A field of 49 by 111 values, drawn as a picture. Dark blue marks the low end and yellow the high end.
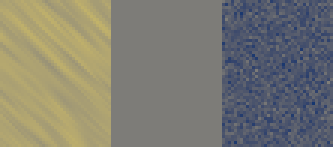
It is made of 1 by 3 panels. Panel 1,1: high, slanting down to the right, faint in contrast. Panel 1,2: middling, flat. Panel 1,3: low, fine-grained.
